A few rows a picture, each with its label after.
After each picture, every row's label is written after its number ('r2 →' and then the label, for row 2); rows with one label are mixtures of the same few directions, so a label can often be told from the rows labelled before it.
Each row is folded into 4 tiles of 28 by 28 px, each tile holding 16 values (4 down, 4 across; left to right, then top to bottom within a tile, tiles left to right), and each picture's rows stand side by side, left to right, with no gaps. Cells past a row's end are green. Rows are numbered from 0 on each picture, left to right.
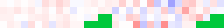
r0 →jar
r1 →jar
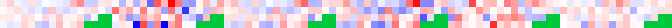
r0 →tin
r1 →jar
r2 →tin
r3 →tin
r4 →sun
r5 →jar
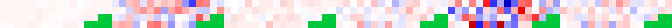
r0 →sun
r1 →tin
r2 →sun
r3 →jar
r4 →jar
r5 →jar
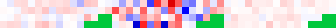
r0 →tin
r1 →jar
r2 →sun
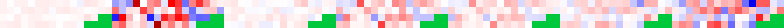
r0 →tin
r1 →sun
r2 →tin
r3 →sun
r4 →sun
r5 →tin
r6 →tin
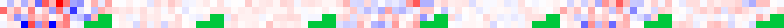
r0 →jar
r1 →jar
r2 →sun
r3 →tin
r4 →sun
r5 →jar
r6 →tin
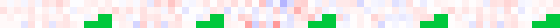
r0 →jar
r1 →jar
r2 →jar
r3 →sun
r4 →jar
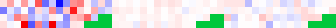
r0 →jar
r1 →jar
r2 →sun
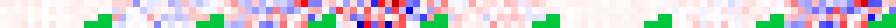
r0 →jar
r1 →sun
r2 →tin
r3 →jar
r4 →sun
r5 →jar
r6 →jar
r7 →tin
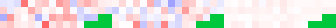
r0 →sun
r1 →jar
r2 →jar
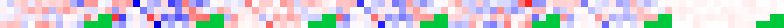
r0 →tin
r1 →sun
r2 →sun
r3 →sun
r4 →tin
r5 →sun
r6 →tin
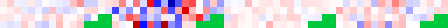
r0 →tin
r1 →jar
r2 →sun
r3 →jar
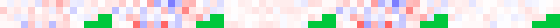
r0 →jar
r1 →jar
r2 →tin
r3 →jar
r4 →sun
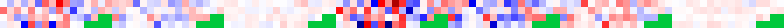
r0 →jar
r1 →sun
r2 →tin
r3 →jar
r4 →sun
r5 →sun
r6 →tin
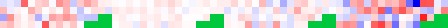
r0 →sun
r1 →jar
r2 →jar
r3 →tin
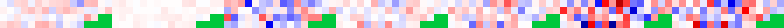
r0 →tin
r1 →tin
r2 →sun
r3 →jar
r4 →jar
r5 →jar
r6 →jar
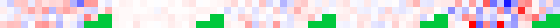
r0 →tin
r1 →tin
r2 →jar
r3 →tin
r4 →jar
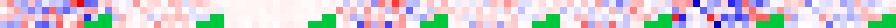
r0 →tin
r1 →sun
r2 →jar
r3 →jar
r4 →jar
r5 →jar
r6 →sun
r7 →sun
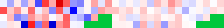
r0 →jar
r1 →jar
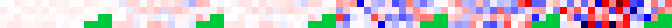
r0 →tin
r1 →tin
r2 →tin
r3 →sun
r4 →tin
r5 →jar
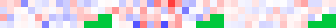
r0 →sun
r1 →jar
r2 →tin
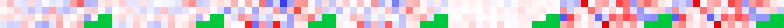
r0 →tin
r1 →tin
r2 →jar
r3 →jar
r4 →jar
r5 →sun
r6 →sun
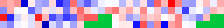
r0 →sun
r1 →jar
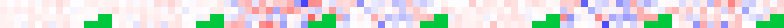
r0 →jar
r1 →jar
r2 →tin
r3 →sun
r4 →sun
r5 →sun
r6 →jar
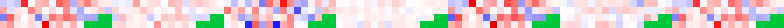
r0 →sun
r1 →sun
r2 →jar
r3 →jar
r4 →sun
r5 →tin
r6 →sun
